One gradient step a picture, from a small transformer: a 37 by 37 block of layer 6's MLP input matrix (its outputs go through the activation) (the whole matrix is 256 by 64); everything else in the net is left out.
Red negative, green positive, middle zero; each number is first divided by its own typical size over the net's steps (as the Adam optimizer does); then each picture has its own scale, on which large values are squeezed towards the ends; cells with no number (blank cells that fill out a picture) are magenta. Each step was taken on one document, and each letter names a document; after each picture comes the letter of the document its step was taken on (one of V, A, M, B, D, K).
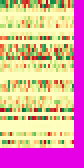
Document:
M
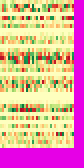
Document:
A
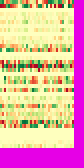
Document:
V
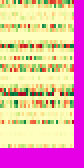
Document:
V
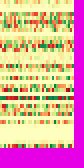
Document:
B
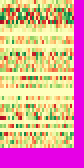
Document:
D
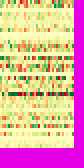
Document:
V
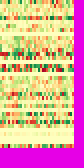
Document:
V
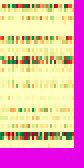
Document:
A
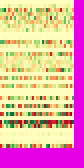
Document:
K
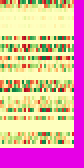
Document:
M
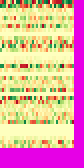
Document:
V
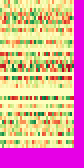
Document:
K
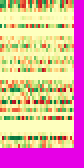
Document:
M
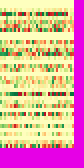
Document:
B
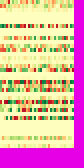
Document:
M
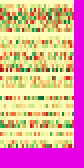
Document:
K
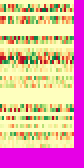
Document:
A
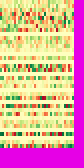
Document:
K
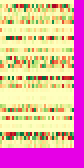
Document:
A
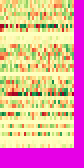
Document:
V
